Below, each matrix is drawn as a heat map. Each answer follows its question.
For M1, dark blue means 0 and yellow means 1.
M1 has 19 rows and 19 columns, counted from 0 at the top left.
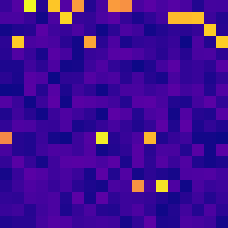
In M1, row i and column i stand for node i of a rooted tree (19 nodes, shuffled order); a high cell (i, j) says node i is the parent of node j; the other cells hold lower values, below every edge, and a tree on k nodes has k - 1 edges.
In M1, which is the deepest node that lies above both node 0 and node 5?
1
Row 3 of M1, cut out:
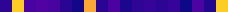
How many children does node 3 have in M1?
3
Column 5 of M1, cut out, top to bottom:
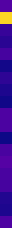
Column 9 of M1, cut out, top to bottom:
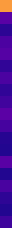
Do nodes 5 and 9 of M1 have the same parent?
no
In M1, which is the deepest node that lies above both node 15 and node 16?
1
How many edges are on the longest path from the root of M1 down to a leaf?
6
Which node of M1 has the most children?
0
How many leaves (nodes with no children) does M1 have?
13
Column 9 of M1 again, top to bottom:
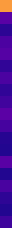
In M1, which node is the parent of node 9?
0
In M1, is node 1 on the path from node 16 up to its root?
yes
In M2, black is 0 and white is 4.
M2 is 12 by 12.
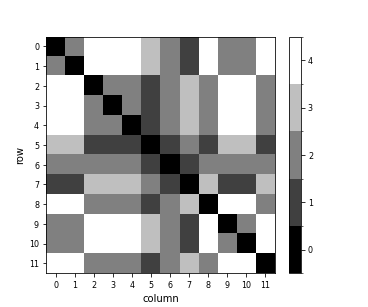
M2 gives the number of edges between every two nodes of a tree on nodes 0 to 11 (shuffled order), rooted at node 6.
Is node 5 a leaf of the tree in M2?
no
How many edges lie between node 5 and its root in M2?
1
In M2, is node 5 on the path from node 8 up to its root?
yes
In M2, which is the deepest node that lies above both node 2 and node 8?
5
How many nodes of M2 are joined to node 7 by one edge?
5
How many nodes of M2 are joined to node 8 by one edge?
1
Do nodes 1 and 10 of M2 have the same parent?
yes
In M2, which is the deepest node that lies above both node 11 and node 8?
5
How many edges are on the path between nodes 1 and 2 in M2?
4
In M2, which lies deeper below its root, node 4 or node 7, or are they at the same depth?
node 4
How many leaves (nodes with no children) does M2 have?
9
